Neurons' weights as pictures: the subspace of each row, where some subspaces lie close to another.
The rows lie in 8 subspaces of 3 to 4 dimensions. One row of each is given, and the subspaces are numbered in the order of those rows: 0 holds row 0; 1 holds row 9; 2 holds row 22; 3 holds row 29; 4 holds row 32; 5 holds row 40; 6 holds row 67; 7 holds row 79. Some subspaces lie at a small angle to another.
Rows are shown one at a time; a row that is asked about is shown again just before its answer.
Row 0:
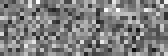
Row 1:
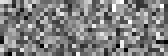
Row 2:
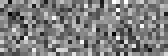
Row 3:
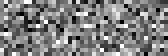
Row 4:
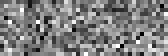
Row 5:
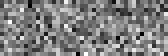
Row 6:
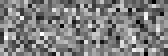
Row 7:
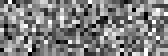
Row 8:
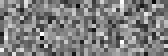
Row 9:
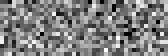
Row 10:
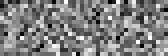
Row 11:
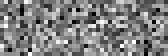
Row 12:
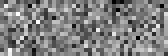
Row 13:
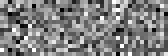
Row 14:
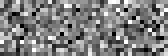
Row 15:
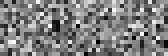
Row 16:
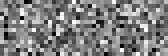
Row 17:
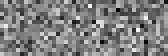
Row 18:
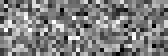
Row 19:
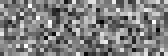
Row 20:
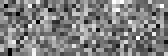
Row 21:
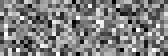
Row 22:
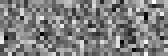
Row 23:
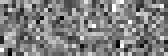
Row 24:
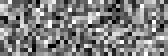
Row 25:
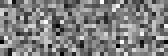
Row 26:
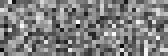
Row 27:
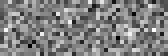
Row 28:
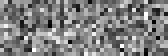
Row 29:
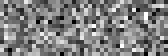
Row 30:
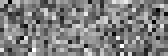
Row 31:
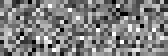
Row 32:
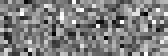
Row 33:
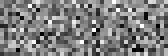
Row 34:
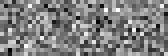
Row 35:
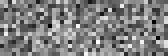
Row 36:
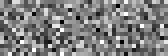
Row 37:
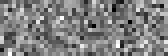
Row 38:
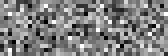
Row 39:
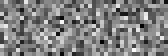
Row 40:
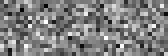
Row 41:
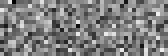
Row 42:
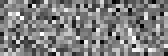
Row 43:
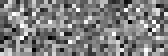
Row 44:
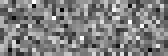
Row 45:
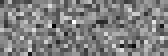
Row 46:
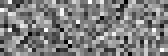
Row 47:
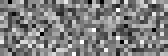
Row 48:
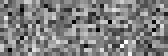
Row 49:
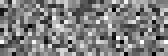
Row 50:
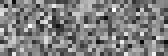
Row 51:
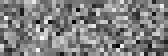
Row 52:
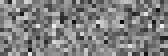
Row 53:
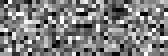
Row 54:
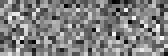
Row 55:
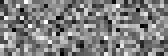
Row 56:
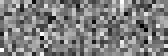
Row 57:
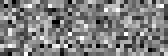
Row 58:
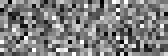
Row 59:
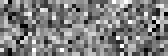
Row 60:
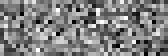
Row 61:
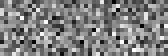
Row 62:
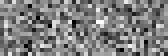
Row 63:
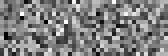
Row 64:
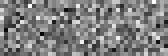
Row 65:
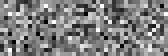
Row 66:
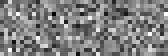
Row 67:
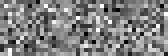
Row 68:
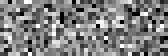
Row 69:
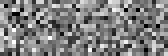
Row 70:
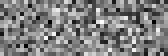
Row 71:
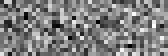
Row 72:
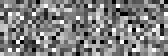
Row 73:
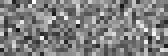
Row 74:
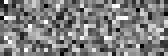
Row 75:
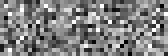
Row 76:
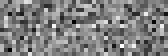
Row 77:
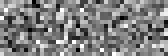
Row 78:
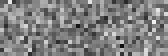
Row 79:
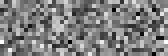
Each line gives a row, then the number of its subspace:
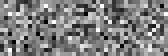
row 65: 5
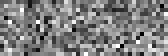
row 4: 0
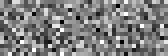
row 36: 6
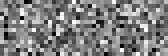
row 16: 5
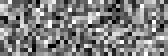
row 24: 0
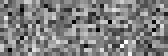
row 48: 6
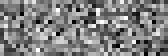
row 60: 0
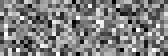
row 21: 5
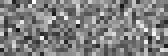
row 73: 1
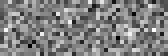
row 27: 1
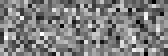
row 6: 2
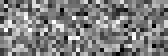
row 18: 4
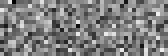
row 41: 2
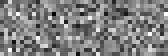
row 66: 4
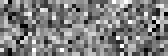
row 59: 7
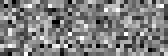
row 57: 0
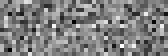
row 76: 5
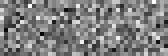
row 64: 1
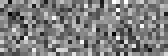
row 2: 2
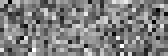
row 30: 3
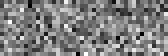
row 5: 0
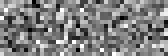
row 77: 4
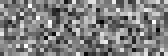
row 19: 0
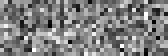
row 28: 7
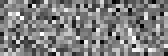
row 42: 2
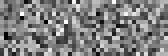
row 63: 4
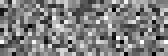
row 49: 7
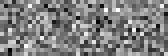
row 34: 6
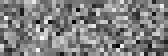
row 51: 0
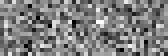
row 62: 5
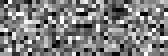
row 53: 4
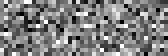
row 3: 4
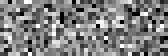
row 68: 4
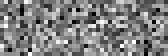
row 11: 6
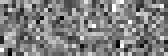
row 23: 2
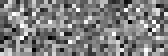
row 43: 7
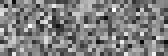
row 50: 7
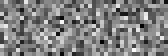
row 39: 6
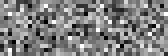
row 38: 5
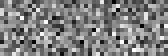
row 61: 3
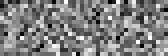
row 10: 0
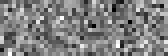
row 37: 2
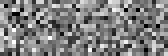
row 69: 7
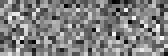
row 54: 7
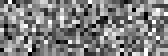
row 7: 3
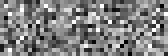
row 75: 6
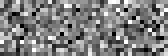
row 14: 7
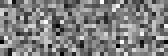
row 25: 3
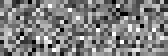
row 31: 0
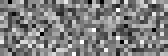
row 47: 1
